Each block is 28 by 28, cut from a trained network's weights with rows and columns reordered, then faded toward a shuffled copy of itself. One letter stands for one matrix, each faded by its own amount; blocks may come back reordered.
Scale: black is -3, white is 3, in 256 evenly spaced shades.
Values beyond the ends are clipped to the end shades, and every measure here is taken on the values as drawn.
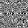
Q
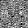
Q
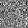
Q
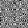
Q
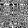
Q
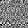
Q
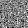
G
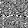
G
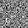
Q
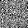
G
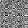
Q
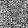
G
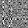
Q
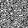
G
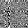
Q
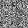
G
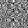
Q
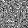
G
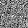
G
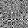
Q
